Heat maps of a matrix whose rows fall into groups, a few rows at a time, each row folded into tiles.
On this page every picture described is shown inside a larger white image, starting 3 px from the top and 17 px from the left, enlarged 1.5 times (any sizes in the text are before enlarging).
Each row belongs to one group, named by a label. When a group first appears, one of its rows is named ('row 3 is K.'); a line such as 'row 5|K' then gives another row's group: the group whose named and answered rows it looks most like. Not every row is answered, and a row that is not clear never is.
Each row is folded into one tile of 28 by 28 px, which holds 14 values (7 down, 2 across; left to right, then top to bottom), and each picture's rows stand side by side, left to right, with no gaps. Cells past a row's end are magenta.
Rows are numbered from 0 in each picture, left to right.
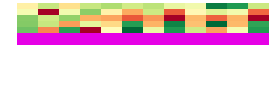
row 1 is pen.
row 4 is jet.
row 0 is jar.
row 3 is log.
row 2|log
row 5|log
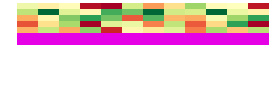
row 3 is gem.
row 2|gem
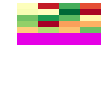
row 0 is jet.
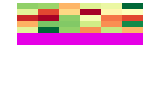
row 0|log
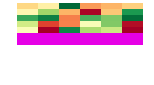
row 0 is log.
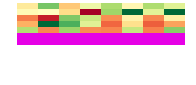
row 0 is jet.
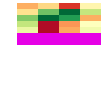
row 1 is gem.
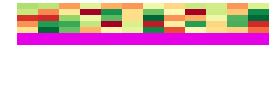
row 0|log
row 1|jar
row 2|gem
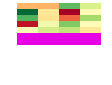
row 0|gem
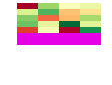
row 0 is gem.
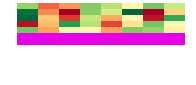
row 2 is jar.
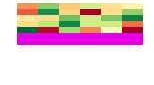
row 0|pen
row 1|jar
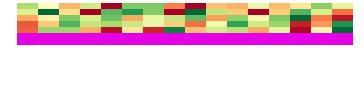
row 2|gem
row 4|gem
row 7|log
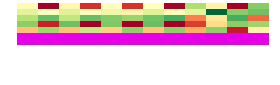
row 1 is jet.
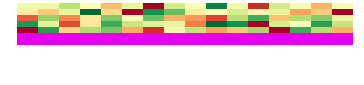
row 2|jar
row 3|gem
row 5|jet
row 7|jar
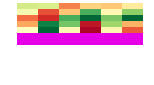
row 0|log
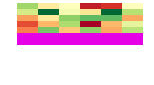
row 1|jet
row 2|gem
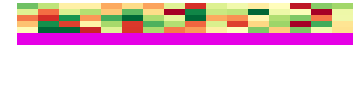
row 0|log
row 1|pen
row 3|jar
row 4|gem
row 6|jet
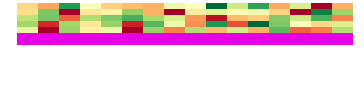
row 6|jar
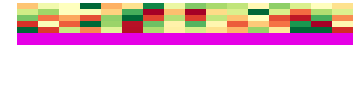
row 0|pen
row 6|log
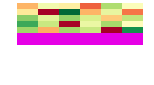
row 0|jar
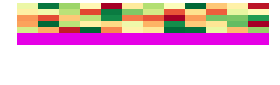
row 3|log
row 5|jet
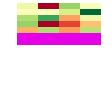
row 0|jet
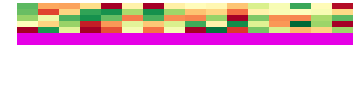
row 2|gem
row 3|gem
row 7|jet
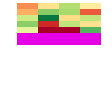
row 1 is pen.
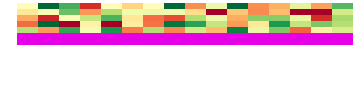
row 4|jar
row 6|jar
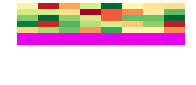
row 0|jet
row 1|jar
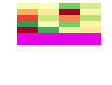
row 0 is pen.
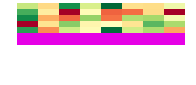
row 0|pen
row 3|jar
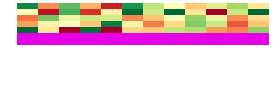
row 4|jar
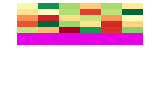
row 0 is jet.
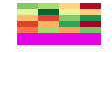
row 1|jet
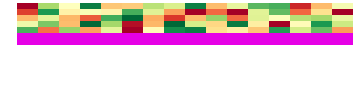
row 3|log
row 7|jar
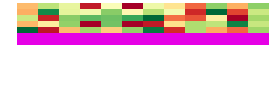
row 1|jet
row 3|pen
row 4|pen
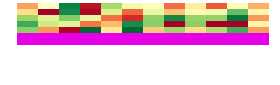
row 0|jar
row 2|log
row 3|jet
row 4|jet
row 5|pen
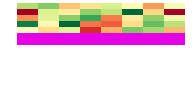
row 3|jar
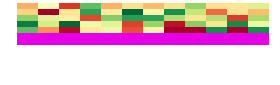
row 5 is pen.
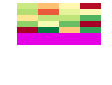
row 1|jet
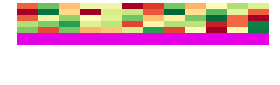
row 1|jar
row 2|jet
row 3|pen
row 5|log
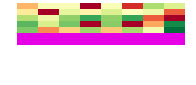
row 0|jar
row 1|jet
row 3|log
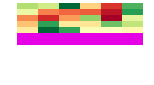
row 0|log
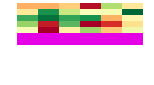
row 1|jet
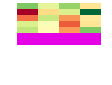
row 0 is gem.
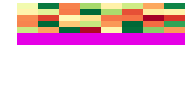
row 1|pen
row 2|log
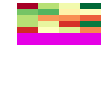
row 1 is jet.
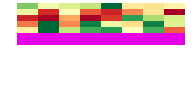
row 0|log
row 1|log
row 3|jar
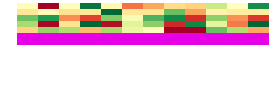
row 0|jet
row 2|gem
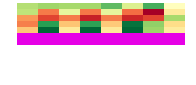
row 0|log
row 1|log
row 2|log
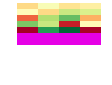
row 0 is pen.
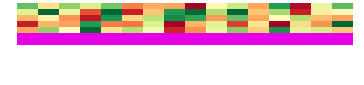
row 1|log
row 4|gem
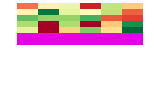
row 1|jet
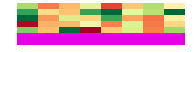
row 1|pen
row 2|gem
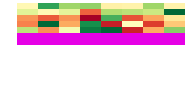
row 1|log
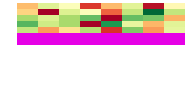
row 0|jar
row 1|jet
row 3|gem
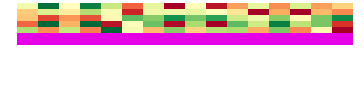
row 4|jet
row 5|jar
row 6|jar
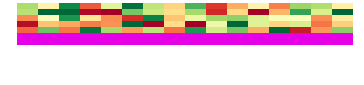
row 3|pen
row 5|jar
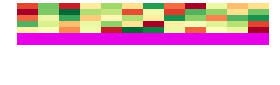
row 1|gem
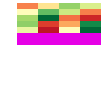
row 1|log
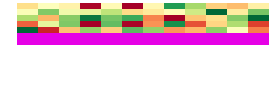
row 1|jet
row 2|jet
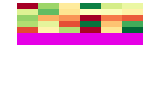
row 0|gem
